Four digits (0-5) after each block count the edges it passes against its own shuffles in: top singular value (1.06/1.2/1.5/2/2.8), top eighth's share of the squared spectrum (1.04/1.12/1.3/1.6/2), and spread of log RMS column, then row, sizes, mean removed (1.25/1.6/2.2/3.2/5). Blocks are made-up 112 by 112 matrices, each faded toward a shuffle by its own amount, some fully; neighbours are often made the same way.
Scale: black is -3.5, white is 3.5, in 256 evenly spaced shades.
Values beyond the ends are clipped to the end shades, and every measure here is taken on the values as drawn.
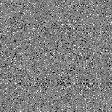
4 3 1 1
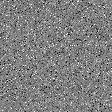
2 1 0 0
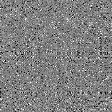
4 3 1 2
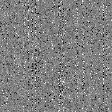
2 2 3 0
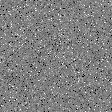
0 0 0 0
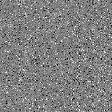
3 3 2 0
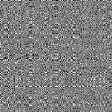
5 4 3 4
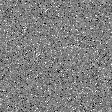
0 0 0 0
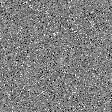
0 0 0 0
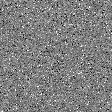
0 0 0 0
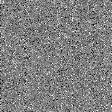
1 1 2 0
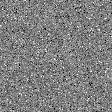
0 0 0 0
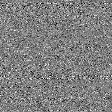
1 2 0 3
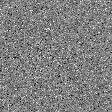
0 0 0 1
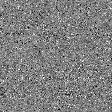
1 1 0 2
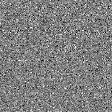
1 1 0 3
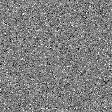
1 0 0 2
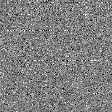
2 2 0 3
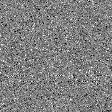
1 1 0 2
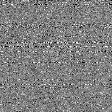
2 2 0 4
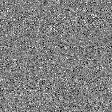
1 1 0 3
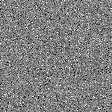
0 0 0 1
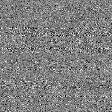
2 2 0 4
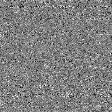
1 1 0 3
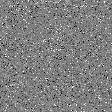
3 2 0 1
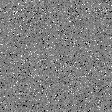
2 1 0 1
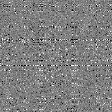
4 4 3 3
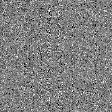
1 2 3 0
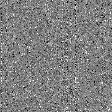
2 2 3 0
